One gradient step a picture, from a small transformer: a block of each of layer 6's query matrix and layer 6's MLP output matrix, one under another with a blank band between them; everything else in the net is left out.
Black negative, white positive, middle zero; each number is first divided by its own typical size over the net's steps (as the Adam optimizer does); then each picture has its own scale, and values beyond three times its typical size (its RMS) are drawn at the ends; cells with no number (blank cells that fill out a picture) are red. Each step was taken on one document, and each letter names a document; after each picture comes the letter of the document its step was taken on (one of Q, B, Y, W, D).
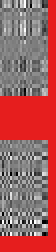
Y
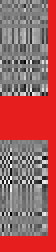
Y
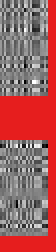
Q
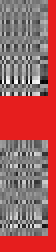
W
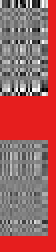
Y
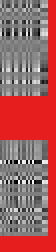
Y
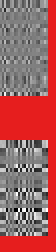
W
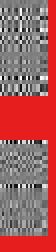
Y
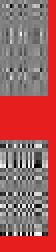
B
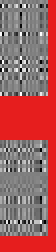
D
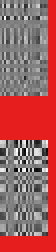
W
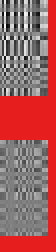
W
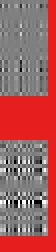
D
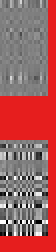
B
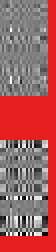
W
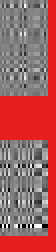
Q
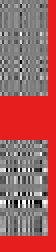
D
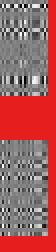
Q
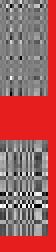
B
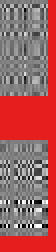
Q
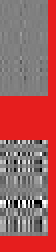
D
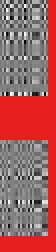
Q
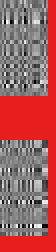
Q
